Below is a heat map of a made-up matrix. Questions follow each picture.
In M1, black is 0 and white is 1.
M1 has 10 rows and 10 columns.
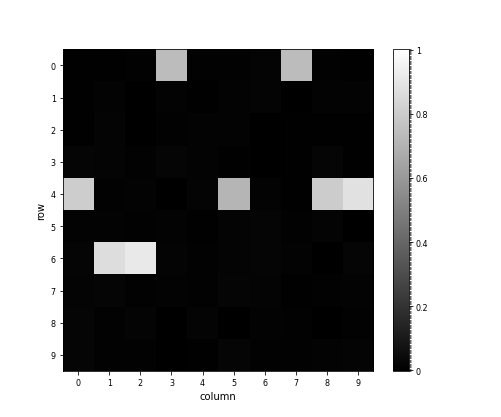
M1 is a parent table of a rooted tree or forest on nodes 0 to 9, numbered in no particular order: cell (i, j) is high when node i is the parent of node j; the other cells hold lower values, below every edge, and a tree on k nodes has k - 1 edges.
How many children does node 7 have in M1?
0
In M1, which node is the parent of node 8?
4
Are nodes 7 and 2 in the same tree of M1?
no
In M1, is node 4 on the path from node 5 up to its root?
yes
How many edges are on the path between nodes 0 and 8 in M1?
2
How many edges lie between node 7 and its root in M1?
2
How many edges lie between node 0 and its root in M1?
1
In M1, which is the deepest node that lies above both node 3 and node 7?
0
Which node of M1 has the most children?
4
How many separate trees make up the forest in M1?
2
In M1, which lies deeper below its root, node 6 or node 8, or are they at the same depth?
node 8
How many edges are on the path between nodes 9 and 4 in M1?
1
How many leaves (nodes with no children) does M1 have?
7
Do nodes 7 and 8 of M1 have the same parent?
no
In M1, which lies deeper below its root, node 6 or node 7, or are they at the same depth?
node 7
